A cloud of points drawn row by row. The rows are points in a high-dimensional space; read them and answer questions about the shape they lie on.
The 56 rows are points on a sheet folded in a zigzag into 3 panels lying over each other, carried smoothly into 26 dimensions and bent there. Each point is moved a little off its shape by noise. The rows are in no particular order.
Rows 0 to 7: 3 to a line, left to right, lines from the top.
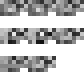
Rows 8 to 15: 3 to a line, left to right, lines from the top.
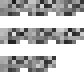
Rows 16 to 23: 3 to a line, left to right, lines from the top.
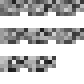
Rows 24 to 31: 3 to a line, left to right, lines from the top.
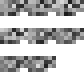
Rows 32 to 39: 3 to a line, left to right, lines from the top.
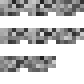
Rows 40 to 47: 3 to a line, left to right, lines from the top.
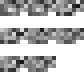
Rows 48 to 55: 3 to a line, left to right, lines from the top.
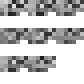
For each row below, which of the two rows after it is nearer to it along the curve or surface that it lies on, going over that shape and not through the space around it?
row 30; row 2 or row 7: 2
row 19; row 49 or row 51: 49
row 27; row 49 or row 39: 39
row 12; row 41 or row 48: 48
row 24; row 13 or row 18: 13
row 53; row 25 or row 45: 45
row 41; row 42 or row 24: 42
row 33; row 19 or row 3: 3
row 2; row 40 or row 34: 40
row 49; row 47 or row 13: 13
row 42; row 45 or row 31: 31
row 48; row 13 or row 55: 13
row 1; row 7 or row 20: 7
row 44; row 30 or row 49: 49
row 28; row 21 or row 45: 45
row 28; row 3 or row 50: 3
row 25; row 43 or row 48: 48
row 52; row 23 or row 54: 23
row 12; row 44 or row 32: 44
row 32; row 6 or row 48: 48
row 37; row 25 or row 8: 25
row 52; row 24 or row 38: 38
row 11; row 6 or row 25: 6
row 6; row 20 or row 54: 54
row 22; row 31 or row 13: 13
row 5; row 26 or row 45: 26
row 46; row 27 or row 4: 27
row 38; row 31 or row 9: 31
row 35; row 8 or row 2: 8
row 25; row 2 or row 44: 2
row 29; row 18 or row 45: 18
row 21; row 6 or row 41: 41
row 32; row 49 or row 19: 49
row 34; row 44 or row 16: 44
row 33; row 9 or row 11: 11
